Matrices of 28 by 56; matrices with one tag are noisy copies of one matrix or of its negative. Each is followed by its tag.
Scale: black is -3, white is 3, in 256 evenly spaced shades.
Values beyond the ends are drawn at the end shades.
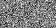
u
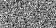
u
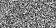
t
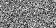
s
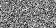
s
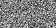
s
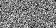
s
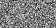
t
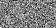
t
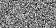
t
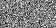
u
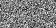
s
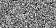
t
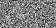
t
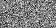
u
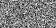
t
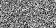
s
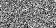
s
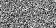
s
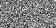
s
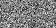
s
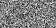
t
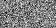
u
